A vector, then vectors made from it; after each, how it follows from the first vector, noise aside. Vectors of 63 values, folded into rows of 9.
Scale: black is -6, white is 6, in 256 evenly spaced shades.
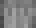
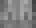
reversed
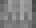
reversed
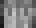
scaled up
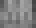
reversed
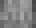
reversed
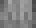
reversed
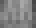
reversed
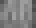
reversed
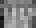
scaled up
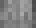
reversed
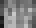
scaled up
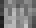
scaled up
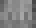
reversed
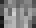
scaled up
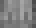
reversed
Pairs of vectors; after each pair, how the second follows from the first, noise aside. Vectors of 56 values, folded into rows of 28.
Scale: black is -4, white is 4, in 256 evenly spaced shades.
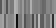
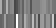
negated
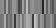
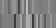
partly zeroed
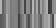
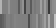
partly zeroed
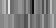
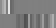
partly zeroed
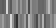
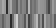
negated
